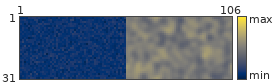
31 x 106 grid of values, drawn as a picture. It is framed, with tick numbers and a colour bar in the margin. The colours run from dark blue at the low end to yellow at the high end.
The table splits into one row of 2 panels. Panel 1,1: very low, fine-grained, faint in contrast. Panel 1,2: middling, blotchy.
